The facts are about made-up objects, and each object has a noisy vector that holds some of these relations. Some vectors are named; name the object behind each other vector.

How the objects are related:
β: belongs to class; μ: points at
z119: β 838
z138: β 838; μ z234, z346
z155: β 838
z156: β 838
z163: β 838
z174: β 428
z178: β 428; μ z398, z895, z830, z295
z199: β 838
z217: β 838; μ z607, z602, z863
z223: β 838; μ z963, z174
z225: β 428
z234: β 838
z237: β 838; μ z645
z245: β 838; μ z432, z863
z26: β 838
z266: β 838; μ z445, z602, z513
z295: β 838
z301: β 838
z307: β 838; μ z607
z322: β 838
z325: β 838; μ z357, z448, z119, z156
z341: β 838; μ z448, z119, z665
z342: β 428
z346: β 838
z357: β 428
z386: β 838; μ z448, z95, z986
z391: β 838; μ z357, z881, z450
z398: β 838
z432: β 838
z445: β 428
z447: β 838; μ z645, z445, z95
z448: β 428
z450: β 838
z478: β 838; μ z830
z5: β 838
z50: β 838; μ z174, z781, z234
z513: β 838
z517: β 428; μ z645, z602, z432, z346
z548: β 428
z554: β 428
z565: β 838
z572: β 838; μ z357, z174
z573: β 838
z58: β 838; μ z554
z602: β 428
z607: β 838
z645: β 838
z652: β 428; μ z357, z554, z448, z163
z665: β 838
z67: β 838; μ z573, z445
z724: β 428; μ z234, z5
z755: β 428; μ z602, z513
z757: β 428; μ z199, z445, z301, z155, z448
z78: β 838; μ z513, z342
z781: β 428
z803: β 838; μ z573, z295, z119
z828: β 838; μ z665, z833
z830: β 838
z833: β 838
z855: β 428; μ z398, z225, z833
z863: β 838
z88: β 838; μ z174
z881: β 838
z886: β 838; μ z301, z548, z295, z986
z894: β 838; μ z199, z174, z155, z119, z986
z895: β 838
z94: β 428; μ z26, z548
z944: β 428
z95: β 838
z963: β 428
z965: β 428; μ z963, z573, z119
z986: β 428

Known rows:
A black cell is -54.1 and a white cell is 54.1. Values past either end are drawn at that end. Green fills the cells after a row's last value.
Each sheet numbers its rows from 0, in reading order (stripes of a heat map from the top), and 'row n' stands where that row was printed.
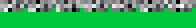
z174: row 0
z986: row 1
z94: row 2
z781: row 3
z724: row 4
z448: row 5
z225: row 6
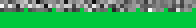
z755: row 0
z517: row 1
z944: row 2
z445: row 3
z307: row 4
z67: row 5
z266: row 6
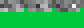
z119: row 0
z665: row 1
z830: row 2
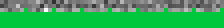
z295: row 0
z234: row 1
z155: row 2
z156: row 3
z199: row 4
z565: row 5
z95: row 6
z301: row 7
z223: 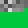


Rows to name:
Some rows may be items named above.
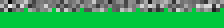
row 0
z602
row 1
z295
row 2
z886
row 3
z138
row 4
z237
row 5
z944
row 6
z803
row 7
z965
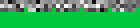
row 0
z517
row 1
z986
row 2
z342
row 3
z855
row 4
z894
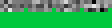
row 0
z894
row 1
z163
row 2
z391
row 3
z178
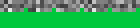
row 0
z894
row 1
z266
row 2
z26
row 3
z894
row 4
z163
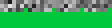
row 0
z963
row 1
z513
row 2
z828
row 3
z386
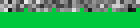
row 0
z357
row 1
z50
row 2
z645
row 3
z478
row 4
z652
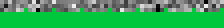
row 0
z513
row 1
z554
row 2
z398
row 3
z58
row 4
z447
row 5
z757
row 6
z119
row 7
z445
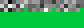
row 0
z602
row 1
z346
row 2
z341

